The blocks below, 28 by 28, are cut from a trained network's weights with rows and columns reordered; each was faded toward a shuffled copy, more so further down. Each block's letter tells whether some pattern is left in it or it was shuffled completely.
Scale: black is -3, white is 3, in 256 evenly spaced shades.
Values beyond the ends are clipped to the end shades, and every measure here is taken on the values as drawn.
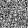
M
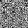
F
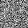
F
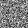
M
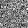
F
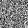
M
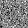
M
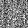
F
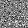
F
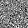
M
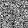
F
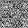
F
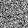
M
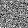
M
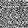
F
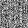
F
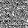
F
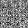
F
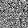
M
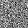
F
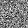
M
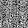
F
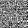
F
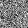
M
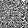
F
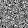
M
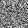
M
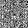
F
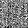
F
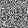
F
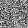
M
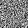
M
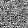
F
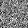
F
